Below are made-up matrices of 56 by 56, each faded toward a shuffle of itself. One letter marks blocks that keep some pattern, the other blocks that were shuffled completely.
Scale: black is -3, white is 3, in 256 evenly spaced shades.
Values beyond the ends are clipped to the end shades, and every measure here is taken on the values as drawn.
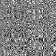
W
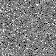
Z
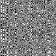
W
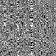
W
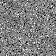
Z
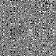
W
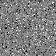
Z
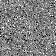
Z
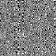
W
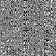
W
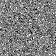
Z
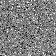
Z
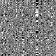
W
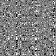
W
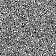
Z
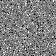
Z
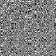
W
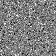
Z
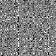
W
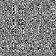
W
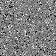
Z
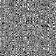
W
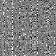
W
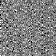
W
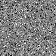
Z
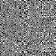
W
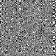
W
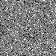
Z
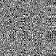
W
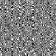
W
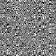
W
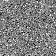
Z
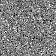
Z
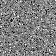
Z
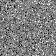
Z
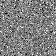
Z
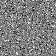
Z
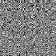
W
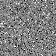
Z
